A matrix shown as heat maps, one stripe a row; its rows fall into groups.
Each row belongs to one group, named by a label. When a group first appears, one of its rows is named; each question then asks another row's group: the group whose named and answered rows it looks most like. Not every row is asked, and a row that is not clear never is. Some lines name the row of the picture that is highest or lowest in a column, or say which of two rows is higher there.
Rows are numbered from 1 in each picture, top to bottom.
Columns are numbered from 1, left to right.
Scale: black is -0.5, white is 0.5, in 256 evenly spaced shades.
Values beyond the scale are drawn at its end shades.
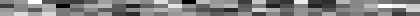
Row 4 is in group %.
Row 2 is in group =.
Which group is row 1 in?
=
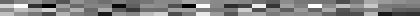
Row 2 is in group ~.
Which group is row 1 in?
=
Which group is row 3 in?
%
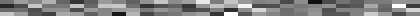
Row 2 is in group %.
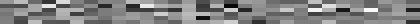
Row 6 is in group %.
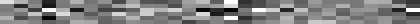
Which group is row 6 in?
~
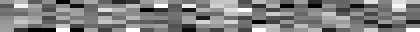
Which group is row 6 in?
%
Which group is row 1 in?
=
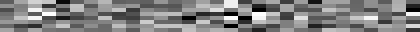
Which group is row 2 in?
%
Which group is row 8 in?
%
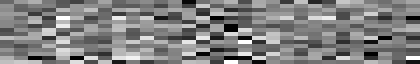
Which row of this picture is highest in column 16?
4
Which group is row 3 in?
~
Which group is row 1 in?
=
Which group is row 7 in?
~
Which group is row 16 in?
%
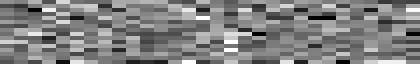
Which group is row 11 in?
%
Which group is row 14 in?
=
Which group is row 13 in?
%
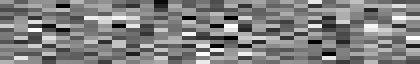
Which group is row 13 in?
=
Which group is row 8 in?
=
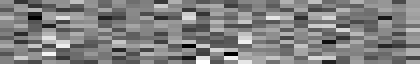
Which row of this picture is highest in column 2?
15
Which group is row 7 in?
~
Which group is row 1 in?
~
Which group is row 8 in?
=
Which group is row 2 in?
~
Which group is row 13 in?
=
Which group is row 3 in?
=
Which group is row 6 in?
=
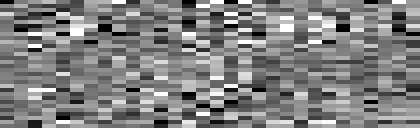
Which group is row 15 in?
%
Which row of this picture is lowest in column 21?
24
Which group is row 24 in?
=
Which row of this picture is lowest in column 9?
9
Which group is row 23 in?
%
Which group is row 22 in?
%
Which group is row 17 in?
%
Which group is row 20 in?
=
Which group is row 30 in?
=
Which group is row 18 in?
=
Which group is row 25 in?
=
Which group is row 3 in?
=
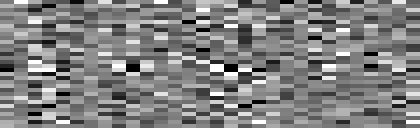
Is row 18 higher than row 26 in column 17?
No
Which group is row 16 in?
=
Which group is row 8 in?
~
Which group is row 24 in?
=
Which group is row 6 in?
=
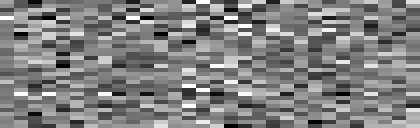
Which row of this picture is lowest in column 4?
5
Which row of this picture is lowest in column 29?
9
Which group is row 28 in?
=
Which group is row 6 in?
%
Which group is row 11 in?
=
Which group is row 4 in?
~
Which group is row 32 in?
~
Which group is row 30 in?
~
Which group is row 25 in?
=
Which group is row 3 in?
%
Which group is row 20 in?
=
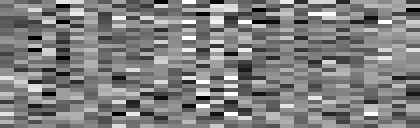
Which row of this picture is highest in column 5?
1
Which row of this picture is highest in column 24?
4
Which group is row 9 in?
=
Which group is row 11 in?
=
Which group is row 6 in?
=
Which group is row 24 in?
%
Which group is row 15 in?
=
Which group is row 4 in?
~
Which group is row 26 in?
%
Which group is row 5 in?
%
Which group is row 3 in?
%
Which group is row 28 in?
~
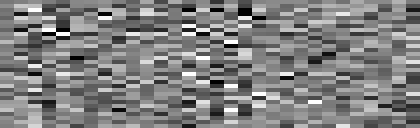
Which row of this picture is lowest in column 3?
19
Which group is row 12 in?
~
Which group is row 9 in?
~
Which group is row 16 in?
=
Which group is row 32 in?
=
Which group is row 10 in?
=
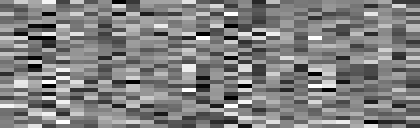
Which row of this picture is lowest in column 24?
23
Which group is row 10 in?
~
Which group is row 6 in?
%
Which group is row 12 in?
~
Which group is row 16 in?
=
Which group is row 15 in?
~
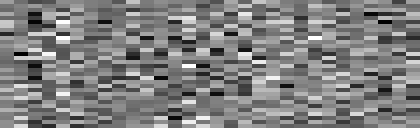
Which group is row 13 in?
=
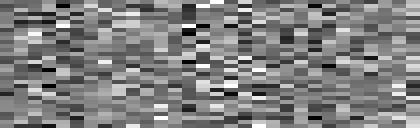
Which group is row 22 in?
%
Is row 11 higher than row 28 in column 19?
No
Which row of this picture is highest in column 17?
22
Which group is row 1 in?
=
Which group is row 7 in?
~
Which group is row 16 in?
=
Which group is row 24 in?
%
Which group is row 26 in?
%
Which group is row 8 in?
=
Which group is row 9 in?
=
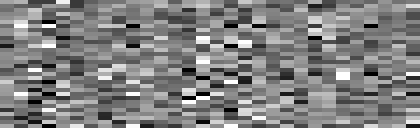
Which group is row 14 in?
%
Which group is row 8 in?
~
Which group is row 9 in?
~
